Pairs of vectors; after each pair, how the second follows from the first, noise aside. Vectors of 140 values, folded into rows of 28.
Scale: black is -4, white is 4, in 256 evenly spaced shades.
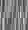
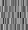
sign-scrambled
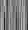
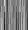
copied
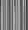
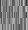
sign-scrambled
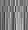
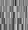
sign-scrambled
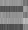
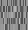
shuffled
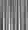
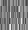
shuffled
